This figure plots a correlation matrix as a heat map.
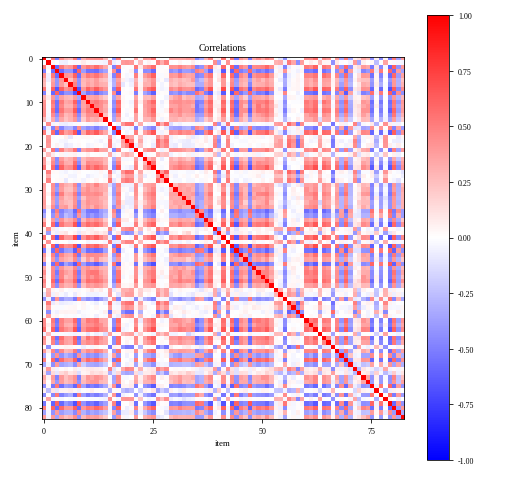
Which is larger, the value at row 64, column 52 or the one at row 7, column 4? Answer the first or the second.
the second
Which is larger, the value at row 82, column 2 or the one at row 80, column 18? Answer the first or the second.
the first
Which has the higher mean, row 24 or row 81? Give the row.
24
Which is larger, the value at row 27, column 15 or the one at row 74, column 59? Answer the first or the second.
the first
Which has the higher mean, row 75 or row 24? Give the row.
24
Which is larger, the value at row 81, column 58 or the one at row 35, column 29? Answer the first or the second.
the first
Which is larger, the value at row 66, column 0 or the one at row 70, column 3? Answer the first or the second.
the second
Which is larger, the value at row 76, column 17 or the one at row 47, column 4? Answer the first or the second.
the first
